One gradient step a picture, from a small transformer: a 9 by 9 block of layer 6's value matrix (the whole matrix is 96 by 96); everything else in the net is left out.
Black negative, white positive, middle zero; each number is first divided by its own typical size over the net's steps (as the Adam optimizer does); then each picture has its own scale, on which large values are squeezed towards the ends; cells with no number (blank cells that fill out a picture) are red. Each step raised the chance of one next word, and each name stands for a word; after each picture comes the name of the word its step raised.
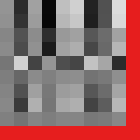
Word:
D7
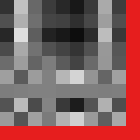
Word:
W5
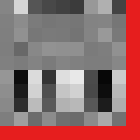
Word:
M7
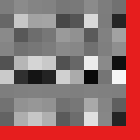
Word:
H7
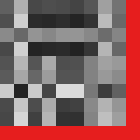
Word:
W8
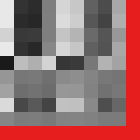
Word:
D7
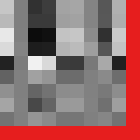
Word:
D7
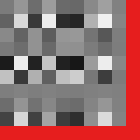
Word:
H7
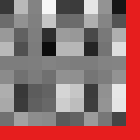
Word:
M7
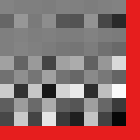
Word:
W8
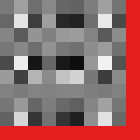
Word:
H7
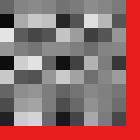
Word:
H7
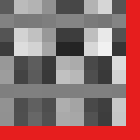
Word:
W5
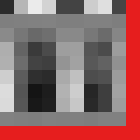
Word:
M7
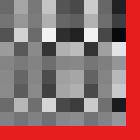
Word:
W5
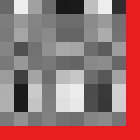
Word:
M7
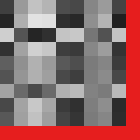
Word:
W8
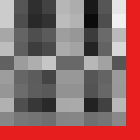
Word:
D7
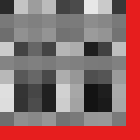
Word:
M7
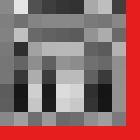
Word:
M7
